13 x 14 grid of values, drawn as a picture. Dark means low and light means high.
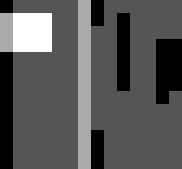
The bottom right is the smoothest part. Neither half mirrors the other. In the top left lies a patch that is higher than the rest. The ninth with the highest average is the top left. The middle right is the ninth with the lowest average.
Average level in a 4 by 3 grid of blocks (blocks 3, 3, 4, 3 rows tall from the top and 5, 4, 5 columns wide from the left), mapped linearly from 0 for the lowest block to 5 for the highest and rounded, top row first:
5 2 2 | 3 3 0 | 1 3 1 | 1 2 2
